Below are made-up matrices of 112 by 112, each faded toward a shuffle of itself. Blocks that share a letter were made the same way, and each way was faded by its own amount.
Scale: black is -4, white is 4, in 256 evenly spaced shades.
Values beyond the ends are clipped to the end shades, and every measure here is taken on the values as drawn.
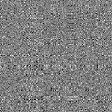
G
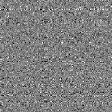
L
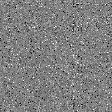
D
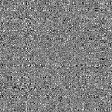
G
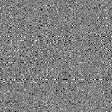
L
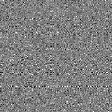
L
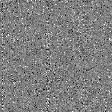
D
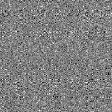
G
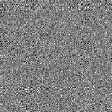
G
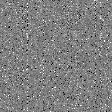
D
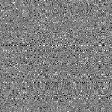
L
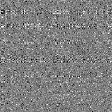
L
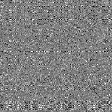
L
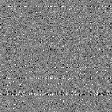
L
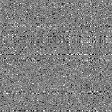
L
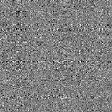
G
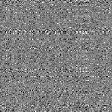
L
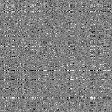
L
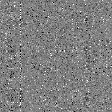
D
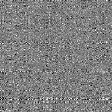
L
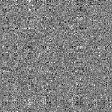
G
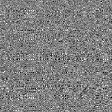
G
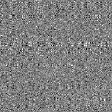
G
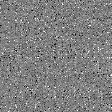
D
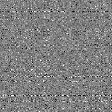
L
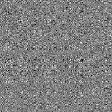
G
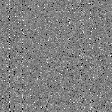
D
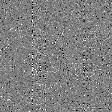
D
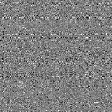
L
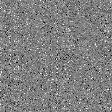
D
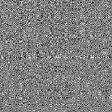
G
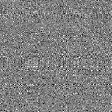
G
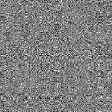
G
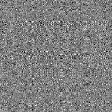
G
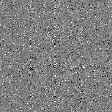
D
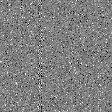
D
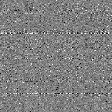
L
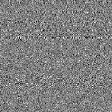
G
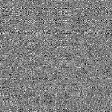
G
